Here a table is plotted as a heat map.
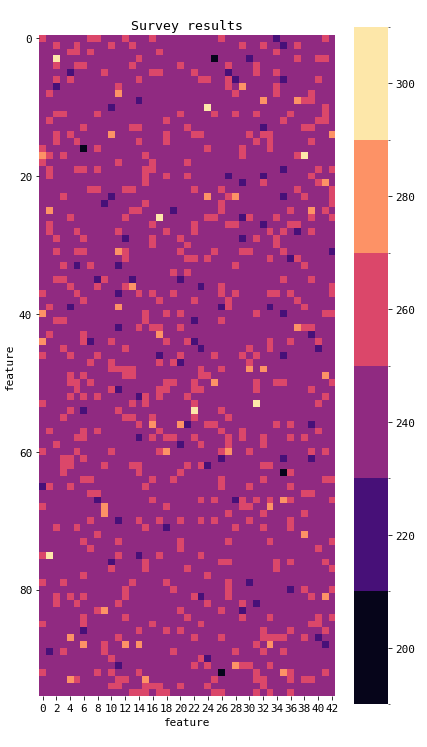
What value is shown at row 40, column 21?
240
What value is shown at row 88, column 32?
240
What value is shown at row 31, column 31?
240
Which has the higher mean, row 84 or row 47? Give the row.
84
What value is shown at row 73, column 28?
240
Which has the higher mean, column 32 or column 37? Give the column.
32
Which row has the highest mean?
93
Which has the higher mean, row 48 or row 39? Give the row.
48
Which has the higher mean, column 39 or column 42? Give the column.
42
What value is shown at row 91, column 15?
240
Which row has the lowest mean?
61
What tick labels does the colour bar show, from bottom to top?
200, 220, 240, 260, 280, 300
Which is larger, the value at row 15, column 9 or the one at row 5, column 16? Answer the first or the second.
the second
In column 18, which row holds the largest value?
60
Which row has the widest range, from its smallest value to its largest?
3
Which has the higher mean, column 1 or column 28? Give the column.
1
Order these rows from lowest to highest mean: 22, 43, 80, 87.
43, 80, 22, 87
